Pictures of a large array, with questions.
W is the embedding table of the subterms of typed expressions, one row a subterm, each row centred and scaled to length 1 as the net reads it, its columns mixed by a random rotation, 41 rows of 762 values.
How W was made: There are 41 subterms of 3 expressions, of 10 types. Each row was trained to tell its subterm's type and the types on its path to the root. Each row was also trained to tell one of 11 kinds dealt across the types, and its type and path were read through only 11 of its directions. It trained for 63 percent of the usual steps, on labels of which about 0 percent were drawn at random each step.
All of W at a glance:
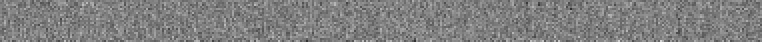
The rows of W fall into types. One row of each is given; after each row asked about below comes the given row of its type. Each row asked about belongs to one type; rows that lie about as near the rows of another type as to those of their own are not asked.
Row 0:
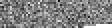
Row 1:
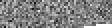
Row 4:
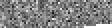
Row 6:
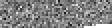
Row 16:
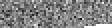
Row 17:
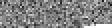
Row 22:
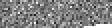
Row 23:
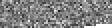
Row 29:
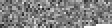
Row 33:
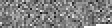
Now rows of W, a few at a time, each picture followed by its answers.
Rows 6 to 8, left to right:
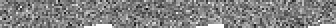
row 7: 16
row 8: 29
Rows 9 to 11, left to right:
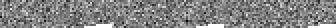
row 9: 29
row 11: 22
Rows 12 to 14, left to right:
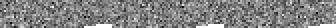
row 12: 0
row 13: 33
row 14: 16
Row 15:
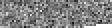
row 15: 33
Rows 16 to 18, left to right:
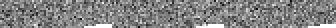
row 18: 1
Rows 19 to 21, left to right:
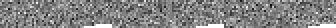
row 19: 22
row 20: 16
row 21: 22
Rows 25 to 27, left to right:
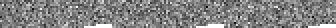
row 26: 16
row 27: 0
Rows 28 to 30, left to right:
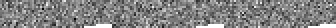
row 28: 29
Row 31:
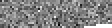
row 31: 29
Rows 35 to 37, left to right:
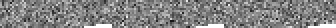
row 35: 22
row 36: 1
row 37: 1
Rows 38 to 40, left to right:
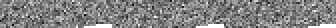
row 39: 33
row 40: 23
